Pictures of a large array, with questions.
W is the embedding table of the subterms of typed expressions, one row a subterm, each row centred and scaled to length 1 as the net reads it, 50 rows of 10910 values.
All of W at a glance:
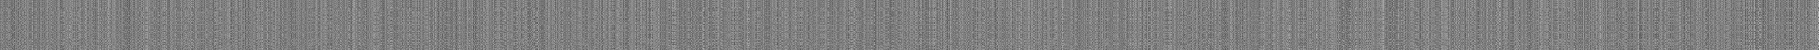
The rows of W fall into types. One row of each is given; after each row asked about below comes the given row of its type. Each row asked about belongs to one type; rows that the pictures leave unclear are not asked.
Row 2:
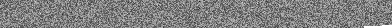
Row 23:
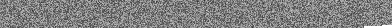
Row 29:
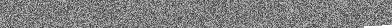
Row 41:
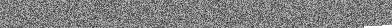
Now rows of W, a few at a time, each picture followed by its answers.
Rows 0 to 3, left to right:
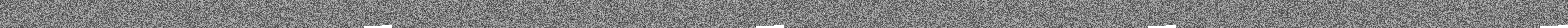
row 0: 2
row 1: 41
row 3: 23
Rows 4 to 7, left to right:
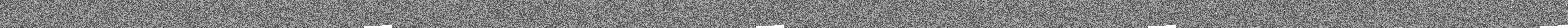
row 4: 2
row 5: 41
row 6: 2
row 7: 41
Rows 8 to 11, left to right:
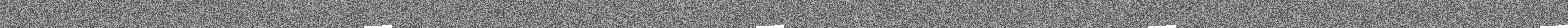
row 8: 23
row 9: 23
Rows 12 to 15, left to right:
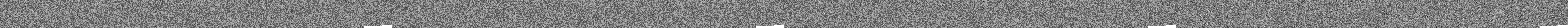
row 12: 2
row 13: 2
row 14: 2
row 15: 29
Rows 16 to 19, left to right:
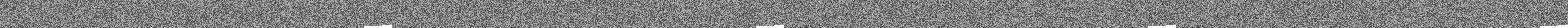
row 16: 2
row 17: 23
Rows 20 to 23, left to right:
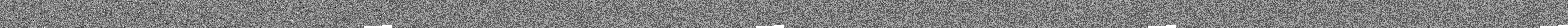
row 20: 23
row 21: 2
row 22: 23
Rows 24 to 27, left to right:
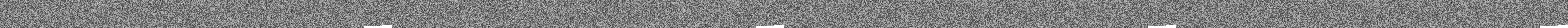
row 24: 2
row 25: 29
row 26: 2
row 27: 2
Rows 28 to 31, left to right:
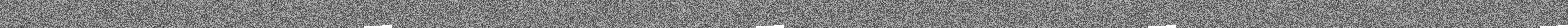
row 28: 41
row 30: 23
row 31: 2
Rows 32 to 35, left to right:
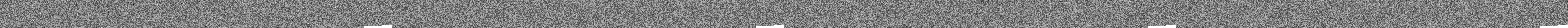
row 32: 41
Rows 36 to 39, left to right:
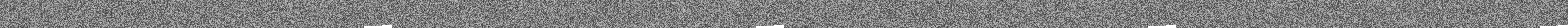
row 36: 23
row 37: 29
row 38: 41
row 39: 2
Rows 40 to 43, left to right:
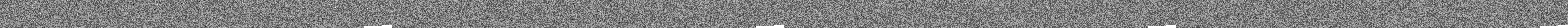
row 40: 41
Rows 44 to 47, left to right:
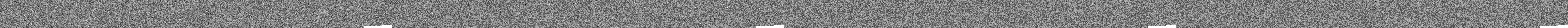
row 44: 29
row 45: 41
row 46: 23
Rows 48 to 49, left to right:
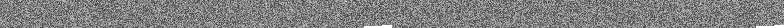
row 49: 23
